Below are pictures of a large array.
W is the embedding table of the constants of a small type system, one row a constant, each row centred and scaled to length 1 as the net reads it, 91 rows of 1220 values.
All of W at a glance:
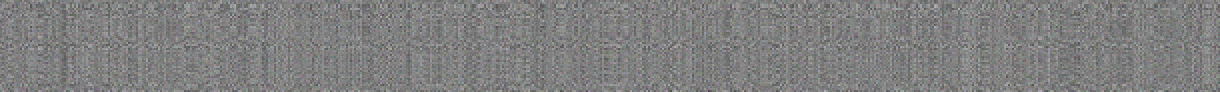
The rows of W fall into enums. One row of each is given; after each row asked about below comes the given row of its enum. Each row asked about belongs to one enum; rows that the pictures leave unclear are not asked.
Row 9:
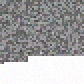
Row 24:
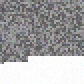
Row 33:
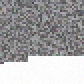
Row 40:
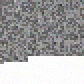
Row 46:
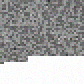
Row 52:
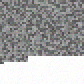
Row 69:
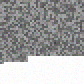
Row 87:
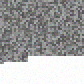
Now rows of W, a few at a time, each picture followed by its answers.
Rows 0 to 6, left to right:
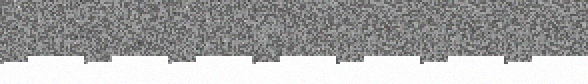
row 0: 40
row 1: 69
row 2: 40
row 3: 24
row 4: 52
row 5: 52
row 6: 52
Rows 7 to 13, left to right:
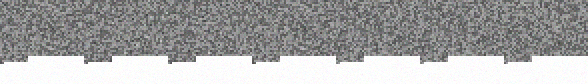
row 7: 52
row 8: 9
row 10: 52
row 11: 87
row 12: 87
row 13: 69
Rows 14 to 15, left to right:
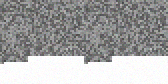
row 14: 24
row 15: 24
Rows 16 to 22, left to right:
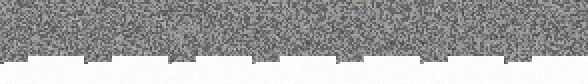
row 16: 33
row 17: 33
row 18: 24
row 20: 69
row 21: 40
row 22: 52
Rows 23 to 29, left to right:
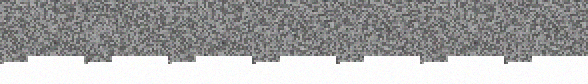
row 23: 69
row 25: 69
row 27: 52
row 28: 69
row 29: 52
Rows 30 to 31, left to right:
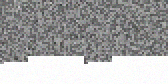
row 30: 40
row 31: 52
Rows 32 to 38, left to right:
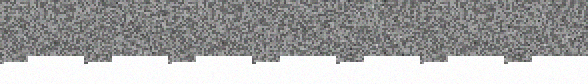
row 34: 69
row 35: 52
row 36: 46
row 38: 46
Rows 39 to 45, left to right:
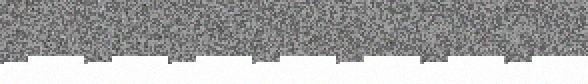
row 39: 9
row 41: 52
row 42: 87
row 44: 24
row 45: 24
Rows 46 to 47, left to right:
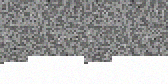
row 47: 46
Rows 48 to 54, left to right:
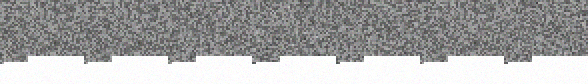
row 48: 69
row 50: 87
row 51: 46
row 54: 33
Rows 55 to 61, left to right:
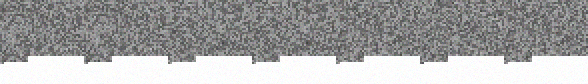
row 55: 24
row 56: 24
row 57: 69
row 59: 87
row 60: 33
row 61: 87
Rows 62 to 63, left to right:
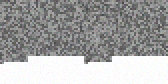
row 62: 69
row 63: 24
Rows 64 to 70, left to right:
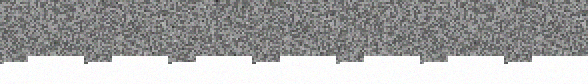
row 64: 69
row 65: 33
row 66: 46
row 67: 33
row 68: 87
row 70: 33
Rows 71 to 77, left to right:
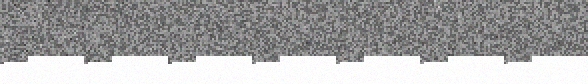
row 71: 46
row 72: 24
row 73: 52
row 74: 69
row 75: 87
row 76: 40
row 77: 69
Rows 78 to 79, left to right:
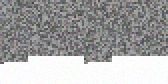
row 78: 33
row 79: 87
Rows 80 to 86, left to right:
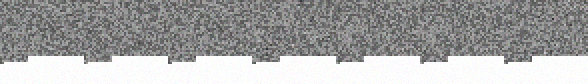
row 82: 52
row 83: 46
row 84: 24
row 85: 24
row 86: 9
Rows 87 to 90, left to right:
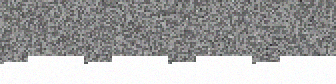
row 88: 33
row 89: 9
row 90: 46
